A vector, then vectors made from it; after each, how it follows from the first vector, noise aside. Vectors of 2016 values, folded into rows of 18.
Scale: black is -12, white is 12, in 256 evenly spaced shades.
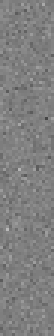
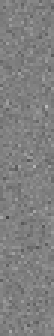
reversed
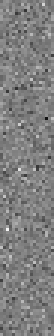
scaled up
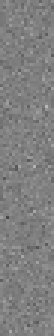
reversed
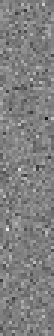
scaled up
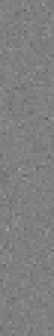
shrunk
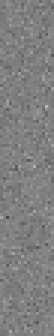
reversed
